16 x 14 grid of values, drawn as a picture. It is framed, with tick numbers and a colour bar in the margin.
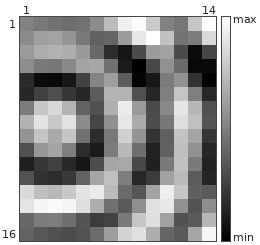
Overall the values sit about 50% of the way up the scale. No row or column stands out. The top left is the calmest part. Rings spread out from the middle left.
